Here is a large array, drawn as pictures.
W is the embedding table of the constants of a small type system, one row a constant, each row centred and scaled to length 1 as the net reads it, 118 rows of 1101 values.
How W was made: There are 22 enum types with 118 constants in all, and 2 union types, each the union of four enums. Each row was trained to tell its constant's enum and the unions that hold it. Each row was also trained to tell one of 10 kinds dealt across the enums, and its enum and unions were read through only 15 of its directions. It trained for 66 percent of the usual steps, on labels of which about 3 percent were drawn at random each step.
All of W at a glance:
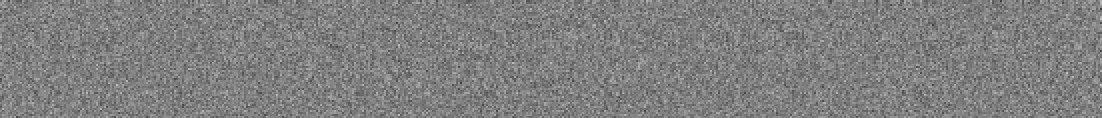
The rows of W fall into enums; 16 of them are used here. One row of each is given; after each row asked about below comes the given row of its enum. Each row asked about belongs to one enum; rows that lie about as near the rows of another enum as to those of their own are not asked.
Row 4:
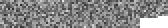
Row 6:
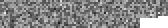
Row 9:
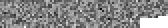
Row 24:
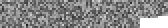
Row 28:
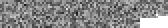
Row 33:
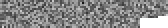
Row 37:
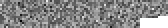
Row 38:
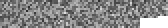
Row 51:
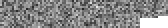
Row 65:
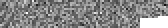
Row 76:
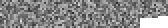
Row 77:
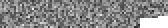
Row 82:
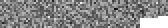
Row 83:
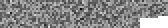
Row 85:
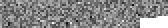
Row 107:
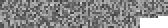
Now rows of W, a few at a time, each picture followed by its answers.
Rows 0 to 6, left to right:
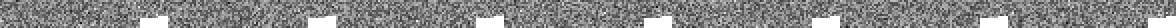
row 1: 24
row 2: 24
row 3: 77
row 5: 28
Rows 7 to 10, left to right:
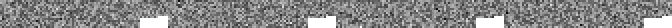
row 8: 9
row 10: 77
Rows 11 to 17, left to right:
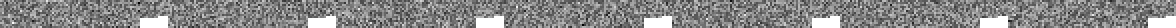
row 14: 82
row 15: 107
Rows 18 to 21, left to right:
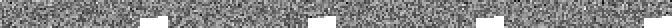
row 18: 85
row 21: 65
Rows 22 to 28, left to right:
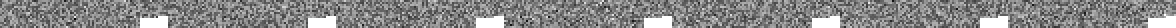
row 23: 107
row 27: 9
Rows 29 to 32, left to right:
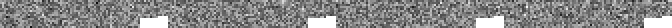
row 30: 9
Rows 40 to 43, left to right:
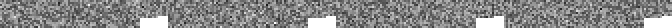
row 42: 33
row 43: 38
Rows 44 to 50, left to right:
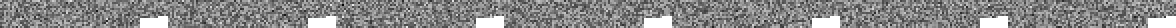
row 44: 33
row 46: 28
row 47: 28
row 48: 37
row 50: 33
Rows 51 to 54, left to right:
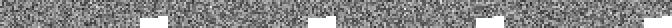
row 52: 107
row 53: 77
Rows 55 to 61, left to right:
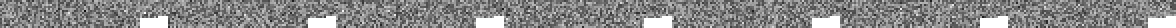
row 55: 65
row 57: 38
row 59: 24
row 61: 76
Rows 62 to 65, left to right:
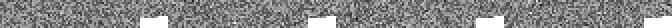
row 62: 65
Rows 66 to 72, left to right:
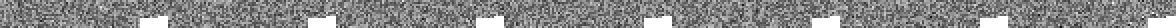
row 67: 107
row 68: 65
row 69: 65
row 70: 77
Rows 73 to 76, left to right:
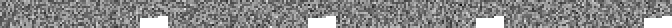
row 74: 83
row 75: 37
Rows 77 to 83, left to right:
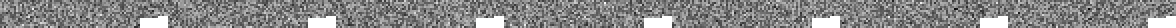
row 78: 51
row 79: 51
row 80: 51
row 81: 107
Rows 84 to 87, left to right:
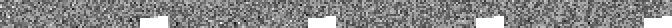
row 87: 77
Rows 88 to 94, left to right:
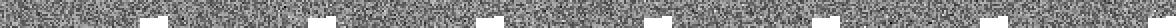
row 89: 51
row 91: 6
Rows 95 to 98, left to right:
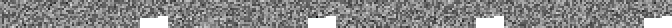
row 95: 38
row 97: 38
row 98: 33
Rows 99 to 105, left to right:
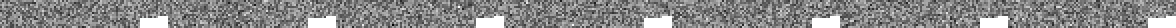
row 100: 37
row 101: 38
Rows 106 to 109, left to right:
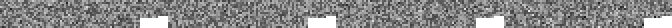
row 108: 83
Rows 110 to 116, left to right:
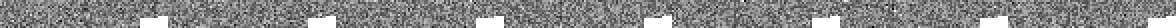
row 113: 76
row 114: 51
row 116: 6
